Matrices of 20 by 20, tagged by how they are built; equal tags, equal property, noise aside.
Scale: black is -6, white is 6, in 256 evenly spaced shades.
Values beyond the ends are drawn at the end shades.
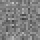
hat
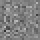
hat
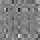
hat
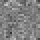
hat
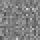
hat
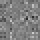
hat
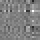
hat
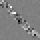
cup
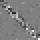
cup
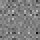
hat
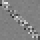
cup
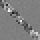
cup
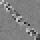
cup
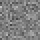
hat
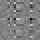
hat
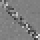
cup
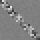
cup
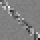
cup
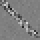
cup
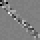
cup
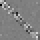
cup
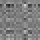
hat
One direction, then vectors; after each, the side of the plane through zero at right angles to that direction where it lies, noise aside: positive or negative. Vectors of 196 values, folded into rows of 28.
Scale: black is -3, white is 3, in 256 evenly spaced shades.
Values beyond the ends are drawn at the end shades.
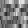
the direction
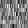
negative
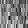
negative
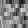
negative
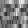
positive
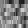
negative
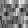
positive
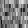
positive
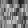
negative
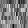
negative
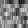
negative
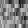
negative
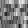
positive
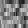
negative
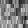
negative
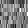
negative
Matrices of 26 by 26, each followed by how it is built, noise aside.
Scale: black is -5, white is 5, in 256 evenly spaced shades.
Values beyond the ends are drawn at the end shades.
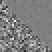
lower triangular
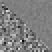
lower triangular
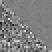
lower triangular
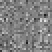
low rank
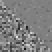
lower triangular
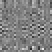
low rank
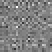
low rank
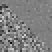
lower triangular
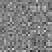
low rank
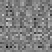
low rank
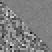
lower triangular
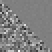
lower triangular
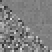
lower triangular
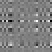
low rank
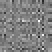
low rank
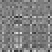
low rank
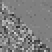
lower triangular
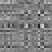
low rank
